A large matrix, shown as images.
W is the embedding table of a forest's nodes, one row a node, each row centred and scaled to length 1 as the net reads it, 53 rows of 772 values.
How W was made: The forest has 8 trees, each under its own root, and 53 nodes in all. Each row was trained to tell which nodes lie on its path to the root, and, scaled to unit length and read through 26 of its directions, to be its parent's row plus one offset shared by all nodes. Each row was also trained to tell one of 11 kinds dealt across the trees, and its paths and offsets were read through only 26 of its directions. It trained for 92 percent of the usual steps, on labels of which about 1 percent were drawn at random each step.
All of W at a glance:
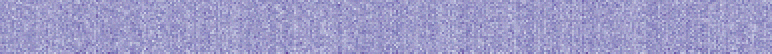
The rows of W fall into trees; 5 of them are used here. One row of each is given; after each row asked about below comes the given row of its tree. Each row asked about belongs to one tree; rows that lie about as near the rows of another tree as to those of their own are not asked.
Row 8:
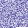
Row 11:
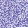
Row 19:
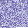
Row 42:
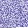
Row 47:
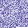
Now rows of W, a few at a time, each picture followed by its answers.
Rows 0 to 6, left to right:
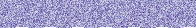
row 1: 42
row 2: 19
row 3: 11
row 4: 47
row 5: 8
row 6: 19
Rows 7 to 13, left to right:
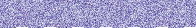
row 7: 8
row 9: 47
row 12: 11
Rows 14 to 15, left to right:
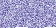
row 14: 47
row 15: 8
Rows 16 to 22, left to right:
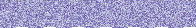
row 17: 8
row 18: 8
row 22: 47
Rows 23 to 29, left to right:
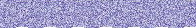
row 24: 8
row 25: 47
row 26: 8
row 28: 19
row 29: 47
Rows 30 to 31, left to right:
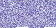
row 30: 47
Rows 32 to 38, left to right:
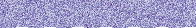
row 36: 11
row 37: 8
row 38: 42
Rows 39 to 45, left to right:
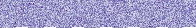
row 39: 47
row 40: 47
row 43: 11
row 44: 8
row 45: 11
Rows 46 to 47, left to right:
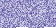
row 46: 8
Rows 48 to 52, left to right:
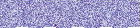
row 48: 47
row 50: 8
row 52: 47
